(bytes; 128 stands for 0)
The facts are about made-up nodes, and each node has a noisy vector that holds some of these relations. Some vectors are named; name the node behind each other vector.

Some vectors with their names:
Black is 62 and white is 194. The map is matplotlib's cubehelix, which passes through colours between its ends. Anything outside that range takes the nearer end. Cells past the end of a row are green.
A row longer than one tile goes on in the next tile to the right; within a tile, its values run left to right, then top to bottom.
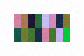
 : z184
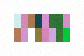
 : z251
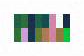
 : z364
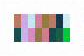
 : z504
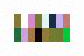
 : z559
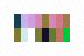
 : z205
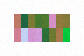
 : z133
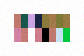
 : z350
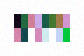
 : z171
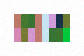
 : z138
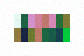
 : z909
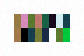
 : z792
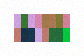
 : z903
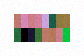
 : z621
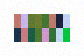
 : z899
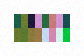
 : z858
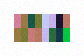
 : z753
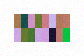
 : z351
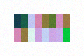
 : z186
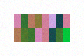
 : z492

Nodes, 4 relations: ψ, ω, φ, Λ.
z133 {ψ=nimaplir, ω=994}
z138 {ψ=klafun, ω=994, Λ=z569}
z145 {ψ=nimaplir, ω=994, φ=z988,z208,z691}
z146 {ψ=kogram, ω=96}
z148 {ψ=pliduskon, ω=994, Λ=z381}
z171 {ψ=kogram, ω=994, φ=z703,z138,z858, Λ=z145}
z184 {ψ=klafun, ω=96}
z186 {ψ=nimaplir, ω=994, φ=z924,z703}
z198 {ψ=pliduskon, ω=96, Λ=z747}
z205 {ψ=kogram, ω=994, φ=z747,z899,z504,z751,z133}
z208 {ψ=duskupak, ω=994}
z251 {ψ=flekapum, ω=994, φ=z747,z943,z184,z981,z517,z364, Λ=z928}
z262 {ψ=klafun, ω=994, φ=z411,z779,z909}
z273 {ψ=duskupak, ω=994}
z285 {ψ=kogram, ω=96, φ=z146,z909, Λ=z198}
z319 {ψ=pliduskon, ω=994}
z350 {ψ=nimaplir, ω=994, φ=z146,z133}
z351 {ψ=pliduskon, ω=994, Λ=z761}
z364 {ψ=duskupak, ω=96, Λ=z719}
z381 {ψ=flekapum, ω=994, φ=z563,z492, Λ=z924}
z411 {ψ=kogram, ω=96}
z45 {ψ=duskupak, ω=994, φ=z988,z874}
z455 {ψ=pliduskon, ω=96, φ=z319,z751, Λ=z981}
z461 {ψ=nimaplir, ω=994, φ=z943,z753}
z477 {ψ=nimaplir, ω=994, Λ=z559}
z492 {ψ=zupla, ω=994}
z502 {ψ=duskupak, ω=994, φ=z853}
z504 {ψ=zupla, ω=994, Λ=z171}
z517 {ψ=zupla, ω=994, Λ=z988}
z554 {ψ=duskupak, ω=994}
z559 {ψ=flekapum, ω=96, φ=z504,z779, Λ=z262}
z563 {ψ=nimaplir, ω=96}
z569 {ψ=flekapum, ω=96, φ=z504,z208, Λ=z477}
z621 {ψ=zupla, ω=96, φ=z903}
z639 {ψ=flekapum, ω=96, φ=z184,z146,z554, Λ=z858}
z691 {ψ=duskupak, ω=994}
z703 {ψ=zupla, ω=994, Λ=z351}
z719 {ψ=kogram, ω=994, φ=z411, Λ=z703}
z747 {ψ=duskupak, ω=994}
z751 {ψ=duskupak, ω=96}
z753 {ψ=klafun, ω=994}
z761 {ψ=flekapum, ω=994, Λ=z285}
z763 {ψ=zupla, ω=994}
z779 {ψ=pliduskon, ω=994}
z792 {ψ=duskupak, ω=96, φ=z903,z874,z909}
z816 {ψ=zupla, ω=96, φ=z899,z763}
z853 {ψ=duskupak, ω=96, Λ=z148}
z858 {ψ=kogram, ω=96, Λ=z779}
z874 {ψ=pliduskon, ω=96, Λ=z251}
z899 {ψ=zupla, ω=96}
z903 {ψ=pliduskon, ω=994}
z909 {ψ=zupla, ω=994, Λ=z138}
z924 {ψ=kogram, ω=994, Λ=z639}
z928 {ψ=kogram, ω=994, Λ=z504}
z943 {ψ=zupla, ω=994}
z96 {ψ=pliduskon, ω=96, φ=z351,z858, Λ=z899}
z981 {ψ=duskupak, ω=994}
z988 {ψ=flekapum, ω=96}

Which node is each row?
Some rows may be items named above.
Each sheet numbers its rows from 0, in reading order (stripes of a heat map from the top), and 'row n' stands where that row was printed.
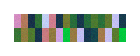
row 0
z184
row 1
z853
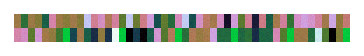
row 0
z477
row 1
z455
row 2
z874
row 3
z517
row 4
z411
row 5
z779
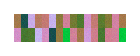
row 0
z351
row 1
z461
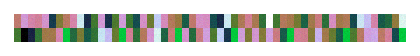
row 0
z621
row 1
z988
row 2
z703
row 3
z45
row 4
z381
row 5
z477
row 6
z145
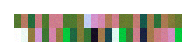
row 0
z747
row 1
z455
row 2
z563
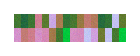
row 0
z924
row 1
z502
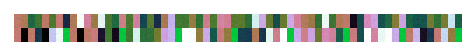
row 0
z285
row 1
z262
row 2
z751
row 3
z747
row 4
z96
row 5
z381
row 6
z171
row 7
z853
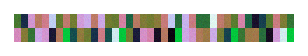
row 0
z351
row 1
z816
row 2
z719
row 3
z761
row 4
z146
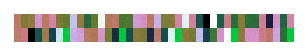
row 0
z198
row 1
z761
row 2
z816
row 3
z639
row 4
z928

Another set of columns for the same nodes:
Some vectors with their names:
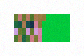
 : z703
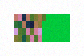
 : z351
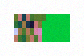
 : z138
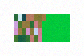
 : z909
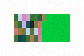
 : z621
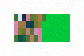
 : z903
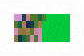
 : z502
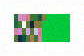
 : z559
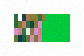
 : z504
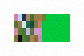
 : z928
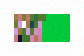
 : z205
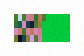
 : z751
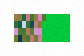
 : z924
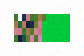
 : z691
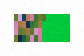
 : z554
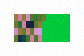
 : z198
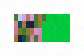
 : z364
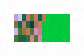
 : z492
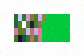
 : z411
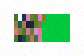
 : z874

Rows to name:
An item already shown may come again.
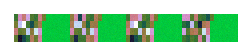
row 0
z285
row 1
z719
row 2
z285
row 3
z381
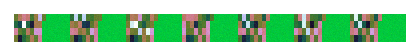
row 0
z858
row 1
z792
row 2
z285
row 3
z461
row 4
z988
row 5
z816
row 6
z988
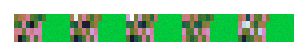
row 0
z455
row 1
z853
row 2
z563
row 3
z186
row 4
z719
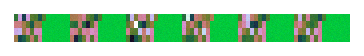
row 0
z262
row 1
z455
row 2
z146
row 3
z909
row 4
z251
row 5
z350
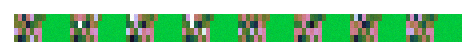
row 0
z747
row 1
z858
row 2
z899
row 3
z639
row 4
z703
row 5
z455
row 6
z45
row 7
z262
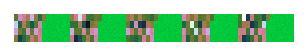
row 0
z517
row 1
z96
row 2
z761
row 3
z171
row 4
z145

